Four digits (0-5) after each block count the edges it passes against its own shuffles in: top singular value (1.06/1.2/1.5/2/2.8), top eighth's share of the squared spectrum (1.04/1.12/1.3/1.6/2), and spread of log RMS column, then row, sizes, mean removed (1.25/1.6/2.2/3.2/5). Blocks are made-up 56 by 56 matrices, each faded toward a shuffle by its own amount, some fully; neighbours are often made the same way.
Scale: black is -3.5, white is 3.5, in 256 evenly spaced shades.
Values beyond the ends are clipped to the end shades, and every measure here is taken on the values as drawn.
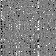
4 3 2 1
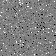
1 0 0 0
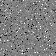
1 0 0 0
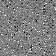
1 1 0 0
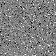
0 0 0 0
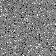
0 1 0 0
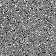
0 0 0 0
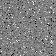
1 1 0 0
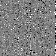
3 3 2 0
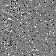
1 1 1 0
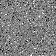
0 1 0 0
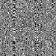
4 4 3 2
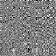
4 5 3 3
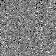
2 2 1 0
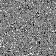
1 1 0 0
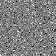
3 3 1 1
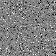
2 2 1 0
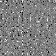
3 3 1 1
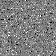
2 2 0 1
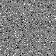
2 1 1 0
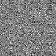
4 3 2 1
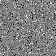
2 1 0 0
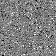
2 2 0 0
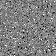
1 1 0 0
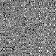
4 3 2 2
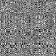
4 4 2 2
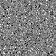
3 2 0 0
